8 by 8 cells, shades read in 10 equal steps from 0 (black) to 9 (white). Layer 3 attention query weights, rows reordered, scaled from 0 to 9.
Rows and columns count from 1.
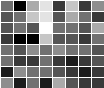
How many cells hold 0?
3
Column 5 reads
2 3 4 3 5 2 3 6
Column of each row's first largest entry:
4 4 4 4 3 1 2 5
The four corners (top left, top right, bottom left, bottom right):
4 5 5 2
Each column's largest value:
5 5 7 9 6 7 4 6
